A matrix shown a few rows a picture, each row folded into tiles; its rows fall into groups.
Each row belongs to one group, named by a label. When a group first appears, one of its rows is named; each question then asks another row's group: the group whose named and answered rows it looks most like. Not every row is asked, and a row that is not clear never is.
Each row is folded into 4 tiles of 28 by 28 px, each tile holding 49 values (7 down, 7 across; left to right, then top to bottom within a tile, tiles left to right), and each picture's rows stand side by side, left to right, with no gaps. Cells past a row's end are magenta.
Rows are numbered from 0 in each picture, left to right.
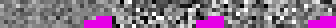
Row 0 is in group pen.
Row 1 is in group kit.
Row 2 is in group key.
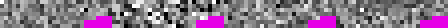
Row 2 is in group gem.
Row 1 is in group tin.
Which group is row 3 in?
kit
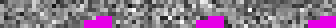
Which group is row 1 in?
key
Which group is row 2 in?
kit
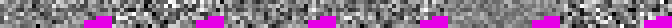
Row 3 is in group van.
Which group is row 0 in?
van
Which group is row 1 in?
van
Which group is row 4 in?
van
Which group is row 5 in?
tin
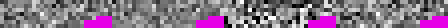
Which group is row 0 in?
gem
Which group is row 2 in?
kit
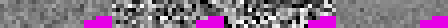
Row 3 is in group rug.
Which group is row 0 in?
van
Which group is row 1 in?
pen
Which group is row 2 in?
kit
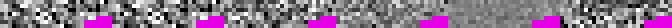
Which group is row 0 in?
tin
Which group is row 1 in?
tin
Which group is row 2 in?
van
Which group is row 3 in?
van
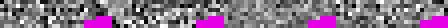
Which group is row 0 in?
pen
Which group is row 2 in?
gem
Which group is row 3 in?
key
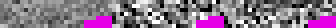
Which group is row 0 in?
rug
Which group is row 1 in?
tin
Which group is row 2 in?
kit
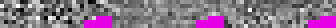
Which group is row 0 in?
pen
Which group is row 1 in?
key
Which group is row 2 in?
kit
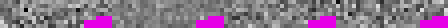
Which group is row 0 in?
rug
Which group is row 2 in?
gem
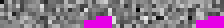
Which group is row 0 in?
pen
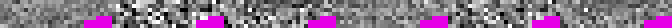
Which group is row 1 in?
tin
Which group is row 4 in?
tin
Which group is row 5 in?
kit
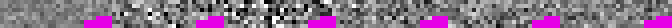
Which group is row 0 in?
van
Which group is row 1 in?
tin
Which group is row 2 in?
pen
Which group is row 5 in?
gem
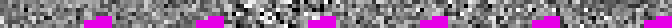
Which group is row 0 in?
rug
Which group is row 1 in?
gem
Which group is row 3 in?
key
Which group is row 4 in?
key
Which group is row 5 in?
kit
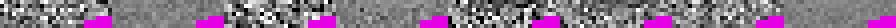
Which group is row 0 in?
key
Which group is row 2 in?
tin
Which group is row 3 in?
rug
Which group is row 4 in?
kit
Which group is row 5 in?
kit
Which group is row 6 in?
key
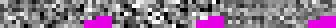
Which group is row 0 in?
van
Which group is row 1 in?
tin
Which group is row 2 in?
key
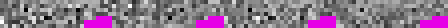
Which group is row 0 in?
rug
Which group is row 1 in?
pen
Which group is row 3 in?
rug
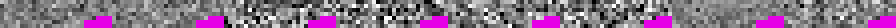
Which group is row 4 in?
tin
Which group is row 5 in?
van
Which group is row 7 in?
key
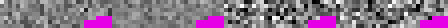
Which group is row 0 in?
key
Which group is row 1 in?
key
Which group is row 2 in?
pen
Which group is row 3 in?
van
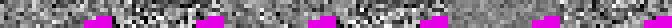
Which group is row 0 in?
gem
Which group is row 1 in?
kit
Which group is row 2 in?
tin
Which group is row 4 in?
gem
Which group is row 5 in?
van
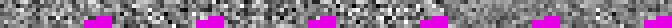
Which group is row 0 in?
key
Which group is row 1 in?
tin
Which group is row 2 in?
pen
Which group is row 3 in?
key
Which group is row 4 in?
rug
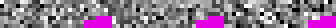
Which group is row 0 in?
key
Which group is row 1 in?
rug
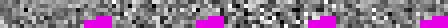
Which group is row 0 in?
rug
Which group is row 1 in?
key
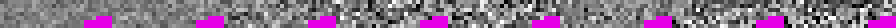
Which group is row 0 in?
gem
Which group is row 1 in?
van
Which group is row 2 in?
gem
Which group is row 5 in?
rug
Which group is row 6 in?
kit
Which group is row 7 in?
kit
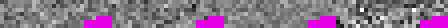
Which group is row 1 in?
van
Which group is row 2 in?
van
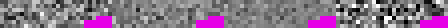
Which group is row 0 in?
gem
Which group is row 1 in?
rug
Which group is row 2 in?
pen
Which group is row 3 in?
pen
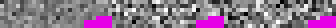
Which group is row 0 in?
pen
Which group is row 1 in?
key
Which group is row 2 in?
gem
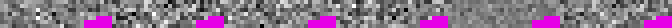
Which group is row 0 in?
tin
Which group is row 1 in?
gem
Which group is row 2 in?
van
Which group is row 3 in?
pen
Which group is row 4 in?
pen
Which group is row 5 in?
gem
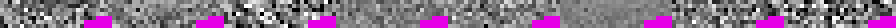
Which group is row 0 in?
kit
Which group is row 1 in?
rug
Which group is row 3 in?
pen
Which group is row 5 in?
rug
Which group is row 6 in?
pen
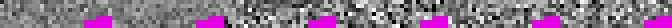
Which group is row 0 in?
pen
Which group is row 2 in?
kit
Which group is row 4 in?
rug
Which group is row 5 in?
key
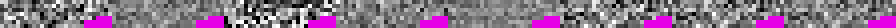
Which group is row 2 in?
kit
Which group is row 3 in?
key
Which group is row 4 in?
key
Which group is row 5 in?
gem
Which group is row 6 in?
gem
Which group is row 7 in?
gem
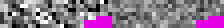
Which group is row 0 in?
tin
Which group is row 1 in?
gem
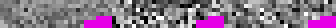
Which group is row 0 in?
rug
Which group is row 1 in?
kit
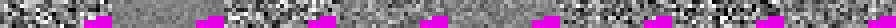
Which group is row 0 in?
tin
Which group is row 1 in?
rug
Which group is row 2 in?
van
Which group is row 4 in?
van
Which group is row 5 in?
pen
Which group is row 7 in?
van
